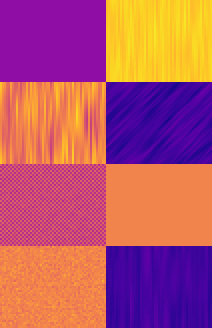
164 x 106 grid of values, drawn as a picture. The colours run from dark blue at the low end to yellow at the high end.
The table splits into 4 rows of 2 panels. Panel 1,1: low, flat. Panel 1,2: very high, streaked downward, faint in contrast. Panel 2,1: high, streaked downward. Panel 2,2: very low, slanting up to the right, faint in contrast. Panel 3,1: middling, checkered. Panel 3,2: high, flat. Panel 4,1: high, fine-grained, faint in contrast. Panel 4,2: very low, streaked downward, faint in contrast.
